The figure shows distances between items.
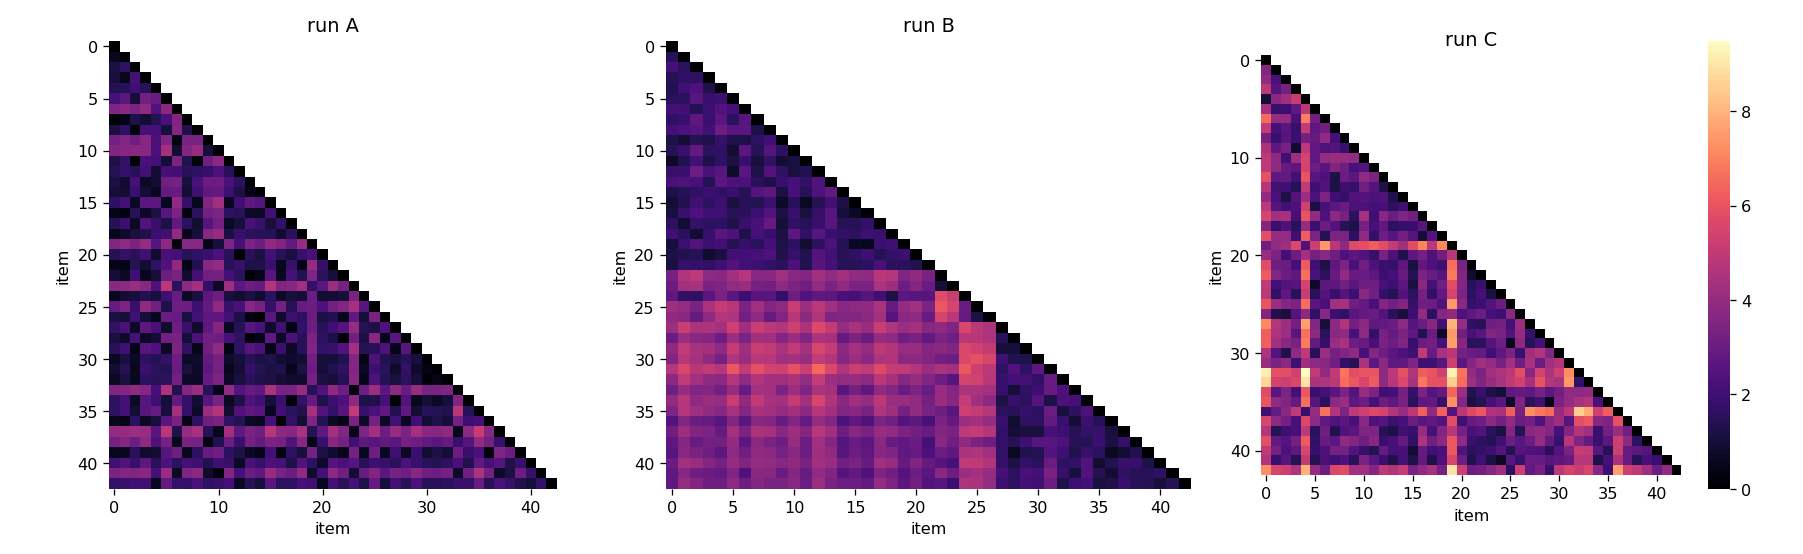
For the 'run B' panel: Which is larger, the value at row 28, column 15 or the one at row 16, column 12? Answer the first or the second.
the first
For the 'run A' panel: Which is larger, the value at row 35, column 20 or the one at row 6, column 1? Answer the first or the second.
the second
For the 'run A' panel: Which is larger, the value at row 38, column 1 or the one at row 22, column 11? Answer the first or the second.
the first
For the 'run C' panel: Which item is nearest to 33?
32
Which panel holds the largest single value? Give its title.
run C
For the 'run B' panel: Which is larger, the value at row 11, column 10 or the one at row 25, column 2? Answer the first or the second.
the second
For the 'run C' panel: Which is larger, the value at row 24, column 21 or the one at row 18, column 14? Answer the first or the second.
the second
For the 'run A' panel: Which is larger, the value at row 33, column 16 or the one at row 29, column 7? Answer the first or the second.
the first
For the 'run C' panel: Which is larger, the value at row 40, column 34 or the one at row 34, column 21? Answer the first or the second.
the first
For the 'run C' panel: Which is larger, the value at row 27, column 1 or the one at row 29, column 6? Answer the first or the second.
the first
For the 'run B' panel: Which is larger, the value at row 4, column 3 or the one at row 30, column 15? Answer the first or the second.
the second
